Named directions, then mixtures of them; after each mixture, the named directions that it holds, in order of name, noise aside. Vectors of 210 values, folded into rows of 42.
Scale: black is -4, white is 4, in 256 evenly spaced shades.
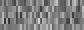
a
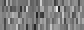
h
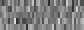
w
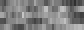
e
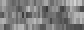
e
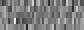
w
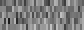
a, w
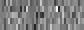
h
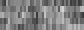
e, h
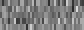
w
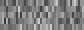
a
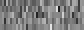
a, h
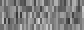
a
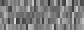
w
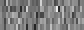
h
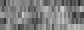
e, h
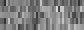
e, h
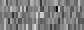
h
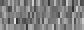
w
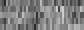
e, h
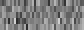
a, w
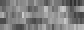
e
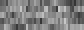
e, h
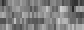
e, w
